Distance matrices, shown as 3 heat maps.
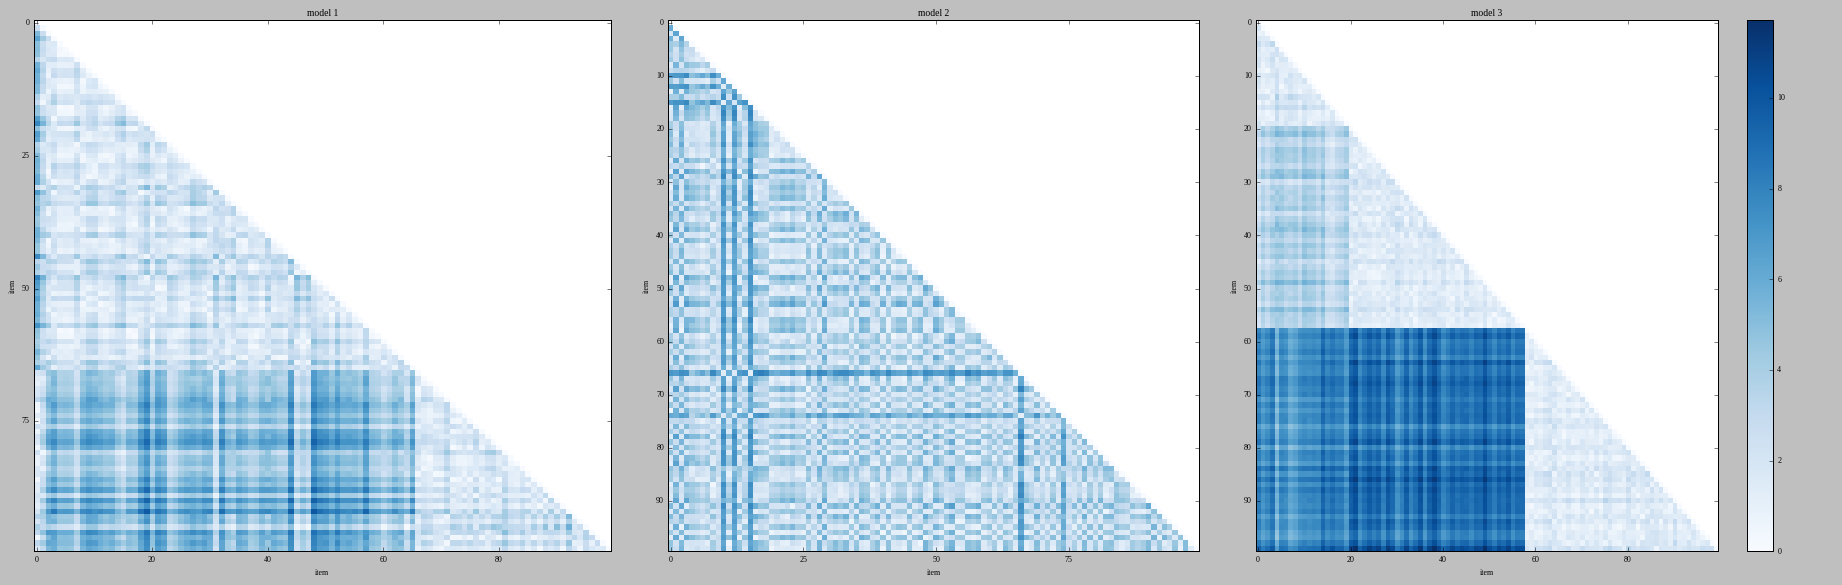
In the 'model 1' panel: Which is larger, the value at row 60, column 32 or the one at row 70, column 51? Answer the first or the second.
the second
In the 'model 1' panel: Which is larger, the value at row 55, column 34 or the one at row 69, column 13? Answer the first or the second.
the second
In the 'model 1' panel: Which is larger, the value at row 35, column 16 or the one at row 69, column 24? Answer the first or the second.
the second
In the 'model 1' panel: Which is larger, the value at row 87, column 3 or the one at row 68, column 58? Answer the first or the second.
the first
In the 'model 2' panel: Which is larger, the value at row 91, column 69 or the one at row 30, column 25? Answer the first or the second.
the first
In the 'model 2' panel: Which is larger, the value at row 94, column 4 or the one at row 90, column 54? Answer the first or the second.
the second
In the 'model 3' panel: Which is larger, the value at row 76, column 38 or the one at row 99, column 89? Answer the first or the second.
the first
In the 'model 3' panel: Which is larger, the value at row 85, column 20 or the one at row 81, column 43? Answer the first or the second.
the first
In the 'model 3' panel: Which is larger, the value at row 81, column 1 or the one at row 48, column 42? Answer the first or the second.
the first
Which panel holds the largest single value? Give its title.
model 3
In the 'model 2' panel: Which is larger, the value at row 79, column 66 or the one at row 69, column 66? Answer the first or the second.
the second
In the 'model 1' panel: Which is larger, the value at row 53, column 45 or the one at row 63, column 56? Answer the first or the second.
the first
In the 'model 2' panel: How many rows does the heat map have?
100
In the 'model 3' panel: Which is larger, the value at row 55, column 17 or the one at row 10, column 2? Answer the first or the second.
the first
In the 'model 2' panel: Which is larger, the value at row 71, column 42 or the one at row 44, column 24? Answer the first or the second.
the first
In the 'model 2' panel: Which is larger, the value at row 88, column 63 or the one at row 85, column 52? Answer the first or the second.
the second
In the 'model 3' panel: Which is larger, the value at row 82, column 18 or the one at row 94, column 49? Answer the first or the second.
the second
